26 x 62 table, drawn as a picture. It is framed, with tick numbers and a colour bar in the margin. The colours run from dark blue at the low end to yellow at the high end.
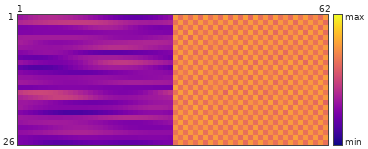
It is made of 1 by 2 panels. Panel 1,1: low, streaked across. Panel 1,2: high, checkered.
